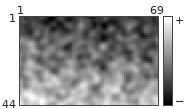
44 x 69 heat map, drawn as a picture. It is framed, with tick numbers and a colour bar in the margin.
Slope: up to the bottom. Grain: blotchy. Average level on the scale: 50%. Lone odd cells: none. Odd rows or columns: none. Ninth with the highest average: bottom left.
